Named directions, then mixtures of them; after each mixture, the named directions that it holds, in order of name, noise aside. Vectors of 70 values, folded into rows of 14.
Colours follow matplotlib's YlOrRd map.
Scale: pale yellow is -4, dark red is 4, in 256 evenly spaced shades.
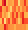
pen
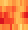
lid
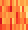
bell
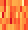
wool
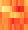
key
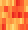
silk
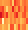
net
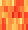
silk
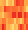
silk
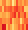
bell, silk, wool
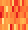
net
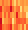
bell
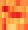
key, silk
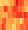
silk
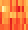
bell, key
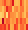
net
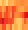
lid, silk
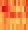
bell, key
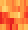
key, lid, silk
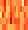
wool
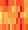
lid, net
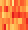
pen, silk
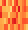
key, net, pen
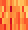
bell, wool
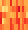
bell, key, net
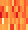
net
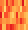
bell, silk, wool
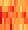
bell, lid, net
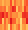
lid, net, wool
